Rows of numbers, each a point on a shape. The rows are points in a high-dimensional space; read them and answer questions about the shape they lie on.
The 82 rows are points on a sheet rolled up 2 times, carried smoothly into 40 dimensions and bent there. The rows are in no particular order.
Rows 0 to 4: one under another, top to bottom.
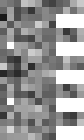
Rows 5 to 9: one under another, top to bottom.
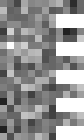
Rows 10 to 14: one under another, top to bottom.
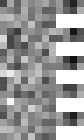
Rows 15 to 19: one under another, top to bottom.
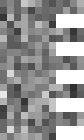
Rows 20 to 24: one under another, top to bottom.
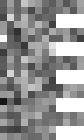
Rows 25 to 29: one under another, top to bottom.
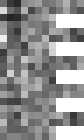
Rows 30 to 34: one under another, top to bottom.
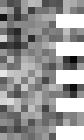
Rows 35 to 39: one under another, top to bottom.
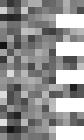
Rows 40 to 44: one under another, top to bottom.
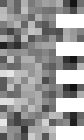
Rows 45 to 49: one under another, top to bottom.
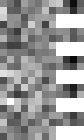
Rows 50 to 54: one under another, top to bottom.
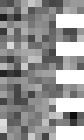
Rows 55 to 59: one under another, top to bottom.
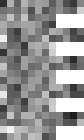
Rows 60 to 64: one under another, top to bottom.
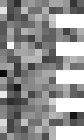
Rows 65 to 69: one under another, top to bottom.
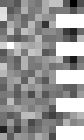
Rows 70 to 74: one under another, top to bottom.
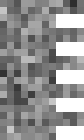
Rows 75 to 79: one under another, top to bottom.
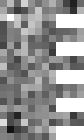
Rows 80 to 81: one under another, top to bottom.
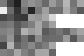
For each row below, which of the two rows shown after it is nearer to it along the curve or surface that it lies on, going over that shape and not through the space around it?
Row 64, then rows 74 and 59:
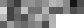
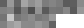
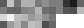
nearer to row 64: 59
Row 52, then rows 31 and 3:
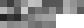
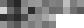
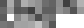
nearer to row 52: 31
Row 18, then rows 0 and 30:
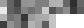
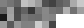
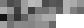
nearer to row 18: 30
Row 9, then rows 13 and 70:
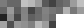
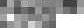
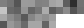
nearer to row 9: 13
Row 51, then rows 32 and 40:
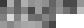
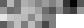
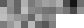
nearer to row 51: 40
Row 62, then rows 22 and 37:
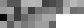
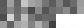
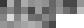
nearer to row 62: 22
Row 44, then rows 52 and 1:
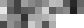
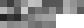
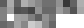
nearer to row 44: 52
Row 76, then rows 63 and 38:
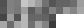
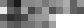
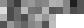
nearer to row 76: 63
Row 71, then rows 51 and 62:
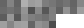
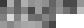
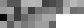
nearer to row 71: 51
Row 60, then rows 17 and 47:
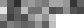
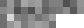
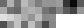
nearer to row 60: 47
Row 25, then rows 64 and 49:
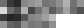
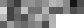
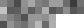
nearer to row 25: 64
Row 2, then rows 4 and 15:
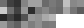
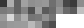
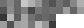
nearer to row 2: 15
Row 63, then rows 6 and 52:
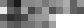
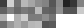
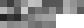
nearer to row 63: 52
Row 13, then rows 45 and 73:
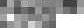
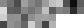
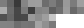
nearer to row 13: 73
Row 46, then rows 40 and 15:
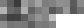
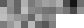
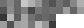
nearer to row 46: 40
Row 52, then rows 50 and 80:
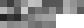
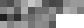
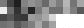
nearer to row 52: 50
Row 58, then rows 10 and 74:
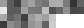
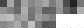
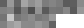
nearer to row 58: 10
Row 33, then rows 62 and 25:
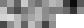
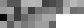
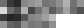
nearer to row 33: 25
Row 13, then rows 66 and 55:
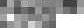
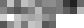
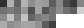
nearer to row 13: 55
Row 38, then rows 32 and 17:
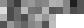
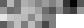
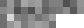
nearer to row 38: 32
